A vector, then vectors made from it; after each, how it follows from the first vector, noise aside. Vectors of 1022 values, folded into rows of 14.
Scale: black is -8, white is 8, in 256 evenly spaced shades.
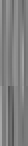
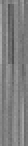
wrapped around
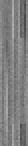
wrapped around
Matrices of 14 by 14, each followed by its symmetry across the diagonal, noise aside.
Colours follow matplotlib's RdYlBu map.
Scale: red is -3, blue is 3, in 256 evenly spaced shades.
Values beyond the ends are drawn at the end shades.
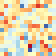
neither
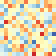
antisymmetric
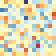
neither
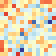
symmetric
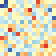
symmetric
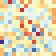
neither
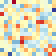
symmetric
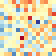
antisymmetric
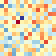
antisymmetric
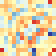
symmetric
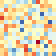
neither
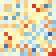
symmetric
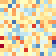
neither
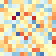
antisymmetric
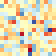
antisymmetric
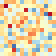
symmetric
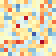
symmetric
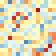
symmetric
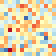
neither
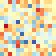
neither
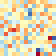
antisymmetric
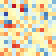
antisymmetric
